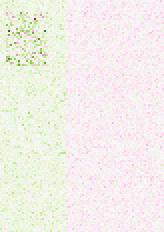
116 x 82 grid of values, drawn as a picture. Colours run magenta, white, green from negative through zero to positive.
Stripes: none. Odd patch: rougher, in the top left. Roughest part: top left. Seam: vertical, 40% of the way across, the left part higher.
